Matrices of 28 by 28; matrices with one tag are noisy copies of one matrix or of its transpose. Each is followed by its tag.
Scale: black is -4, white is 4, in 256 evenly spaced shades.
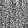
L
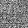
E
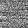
L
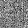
E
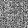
E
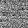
L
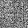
E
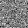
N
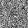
N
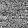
L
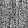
L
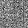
E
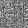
E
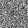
N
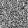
N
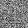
E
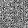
E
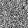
N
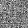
E
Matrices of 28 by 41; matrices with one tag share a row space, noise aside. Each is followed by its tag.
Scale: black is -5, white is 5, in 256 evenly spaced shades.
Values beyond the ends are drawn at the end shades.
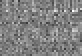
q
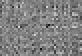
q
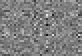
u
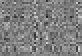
u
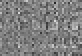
q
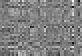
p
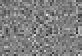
u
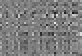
q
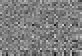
q
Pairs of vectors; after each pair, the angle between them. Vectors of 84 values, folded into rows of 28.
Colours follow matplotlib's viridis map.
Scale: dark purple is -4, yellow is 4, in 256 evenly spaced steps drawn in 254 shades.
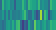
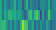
nearly opposite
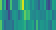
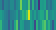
partly aligned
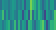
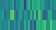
partly aligned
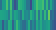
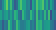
nearly parallel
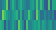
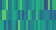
nearly parallel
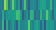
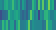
partly aligned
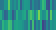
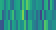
orthogonal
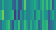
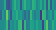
orthogonal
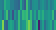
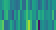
nearly parallel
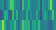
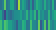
orthogonal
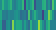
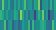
partly opposed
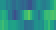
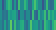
orthogonal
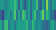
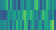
partly aligned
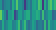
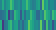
partly opposed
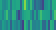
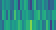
orthogonal
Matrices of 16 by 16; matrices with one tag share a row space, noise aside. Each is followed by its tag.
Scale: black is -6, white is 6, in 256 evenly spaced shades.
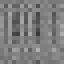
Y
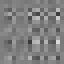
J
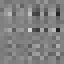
J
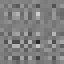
Y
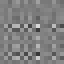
Y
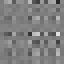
J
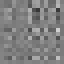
J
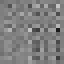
J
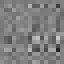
J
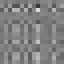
Y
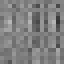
J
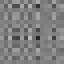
Y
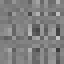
J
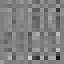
J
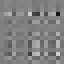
J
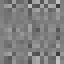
J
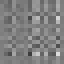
J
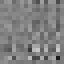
J
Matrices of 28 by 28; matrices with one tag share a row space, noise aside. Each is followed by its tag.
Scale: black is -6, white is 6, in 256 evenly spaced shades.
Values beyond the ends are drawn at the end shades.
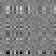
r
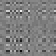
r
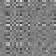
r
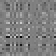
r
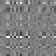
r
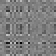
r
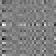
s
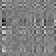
s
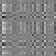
s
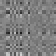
r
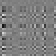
s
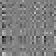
s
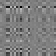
r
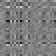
r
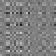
r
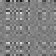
r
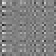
s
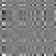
s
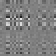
r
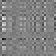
s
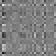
s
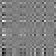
s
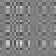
r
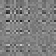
r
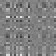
r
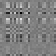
r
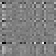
s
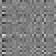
s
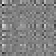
s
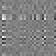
s
